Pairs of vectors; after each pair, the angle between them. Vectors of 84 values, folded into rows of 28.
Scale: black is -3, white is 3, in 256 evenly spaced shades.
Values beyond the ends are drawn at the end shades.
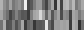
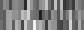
nearly opposite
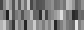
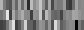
nearly opposite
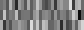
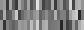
nearly parallel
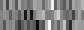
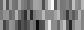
nearly parallel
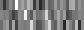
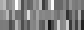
orthogonal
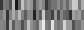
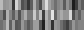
nearly opposite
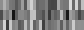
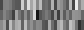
partly aligned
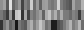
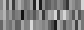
partly aligned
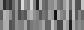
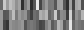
nearly opposite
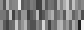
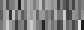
nearly opposite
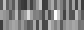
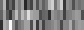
partly aligned
